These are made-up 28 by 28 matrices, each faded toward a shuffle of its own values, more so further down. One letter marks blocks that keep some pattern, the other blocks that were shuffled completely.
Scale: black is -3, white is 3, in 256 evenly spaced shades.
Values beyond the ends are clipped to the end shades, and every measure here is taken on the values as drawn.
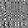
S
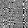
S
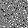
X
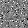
X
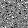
X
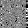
S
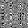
S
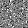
X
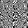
S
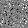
X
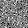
X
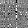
S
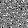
X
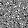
X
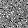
X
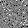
X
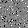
X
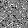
X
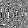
S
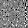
S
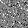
X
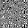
S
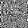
S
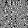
S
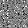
S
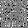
S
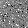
X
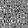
S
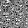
S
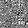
S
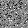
X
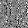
S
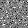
X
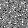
X
